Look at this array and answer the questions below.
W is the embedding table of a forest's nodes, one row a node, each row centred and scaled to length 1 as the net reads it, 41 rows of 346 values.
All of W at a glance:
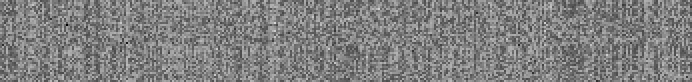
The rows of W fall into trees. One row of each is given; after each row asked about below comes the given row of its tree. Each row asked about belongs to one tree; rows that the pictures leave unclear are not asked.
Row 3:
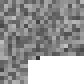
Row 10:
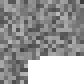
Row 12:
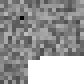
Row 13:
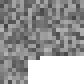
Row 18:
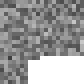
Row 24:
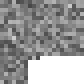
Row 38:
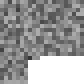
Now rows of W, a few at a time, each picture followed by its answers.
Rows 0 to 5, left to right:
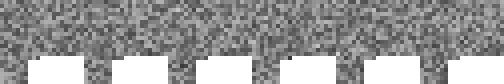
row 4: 12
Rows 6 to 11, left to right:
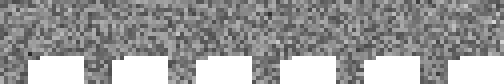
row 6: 24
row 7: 24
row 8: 3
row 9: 10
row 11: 18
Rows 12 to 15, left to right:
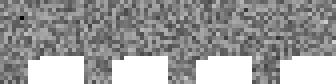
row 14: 38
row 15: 10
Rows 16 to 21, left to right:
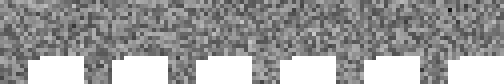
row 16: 18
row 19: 13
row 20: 13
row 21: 10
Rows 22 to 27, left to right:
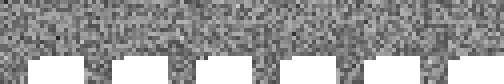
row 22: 12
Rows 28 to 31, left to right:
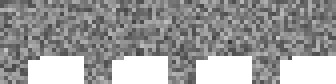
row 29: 38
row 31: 13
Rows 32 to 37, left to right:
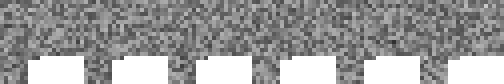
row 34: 24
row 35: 13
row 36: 24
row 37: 3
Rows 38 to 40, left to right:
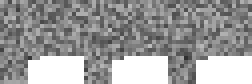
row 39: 3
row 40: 24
